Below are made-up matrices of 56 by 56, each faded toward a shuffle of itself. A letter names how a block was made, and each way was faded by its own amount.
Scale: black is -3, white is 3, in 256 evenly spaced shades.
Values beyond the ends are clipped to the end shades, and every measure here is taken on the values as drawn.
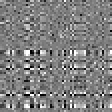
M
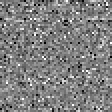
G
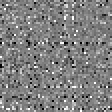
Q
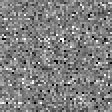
G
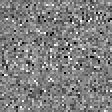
G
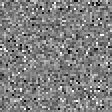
G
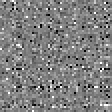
Q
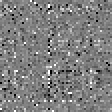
Q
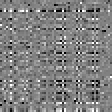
M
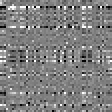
M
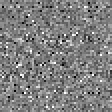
G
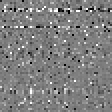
Q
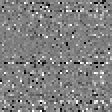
Q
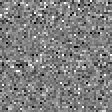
G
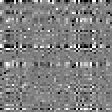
M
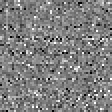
G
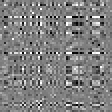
M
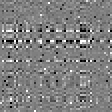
M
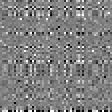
M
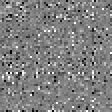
Q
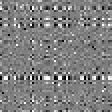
M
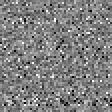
G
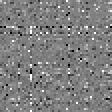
Q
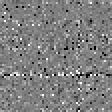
Q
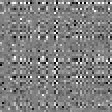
M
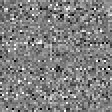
G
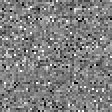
G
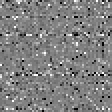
Q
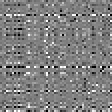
M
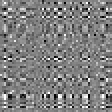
M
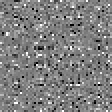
Q
